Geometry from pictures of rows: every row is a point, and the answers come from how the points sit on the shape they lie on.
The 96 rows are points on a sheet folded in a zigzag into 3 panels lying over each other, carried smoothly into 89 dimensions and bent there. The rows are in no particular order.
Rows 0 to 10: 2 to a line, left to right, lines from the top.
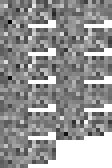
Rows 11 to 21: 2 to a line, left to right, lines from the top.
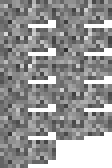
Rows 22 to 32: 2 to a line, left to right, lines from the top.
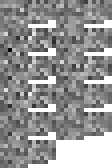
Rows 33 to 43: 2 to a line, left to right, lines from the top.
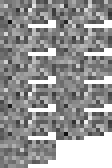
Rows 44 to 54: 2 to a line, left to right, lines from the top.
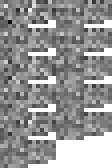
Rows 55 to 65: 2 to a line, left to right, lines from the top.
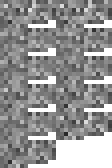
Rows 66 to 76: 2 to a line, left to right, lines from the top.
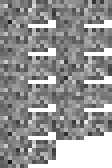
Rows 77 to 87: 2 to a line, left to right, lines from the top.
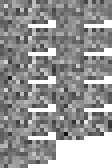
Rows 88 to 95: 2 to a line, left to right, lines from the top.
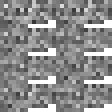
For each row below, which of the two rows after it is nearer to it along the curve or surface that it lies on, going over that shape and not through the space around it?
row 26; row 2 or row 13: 2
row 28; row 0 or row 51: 0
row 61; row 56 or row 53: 56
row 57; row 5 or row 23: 23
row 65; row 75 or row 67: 67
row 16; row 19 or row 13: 19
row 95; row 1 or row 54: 54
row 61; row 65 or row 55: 55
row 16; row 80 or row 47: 80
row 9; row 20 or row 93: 93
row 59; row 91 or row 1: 91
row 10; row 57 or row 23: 57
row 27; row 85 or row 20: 20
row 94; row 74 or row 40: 74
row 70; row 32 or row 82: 82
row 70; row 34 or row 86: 34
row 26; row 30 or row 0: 0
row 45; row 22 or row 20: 22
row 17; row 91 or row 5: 5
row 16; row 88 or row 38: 38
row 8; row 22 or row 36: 22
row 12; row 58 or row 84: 58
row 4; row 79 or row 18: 79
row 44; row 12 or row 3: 12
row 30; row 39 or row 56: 39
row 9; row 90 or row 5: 5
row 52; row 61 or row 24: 24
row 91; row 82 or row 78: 82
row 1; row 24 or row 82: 82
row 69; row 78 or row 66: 78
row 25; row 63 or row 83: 83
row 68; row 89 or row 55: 55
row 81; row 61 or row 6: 6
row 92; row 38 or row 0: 38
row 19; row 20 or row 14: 14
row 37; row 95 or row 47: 47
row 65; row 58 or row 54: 58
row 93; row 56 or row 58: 58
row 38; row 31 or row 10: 31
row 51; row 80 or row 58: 58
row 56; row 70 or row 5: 70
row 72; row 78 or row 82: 78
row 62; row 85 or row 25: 85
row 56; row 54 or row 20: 20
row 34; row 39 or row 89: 89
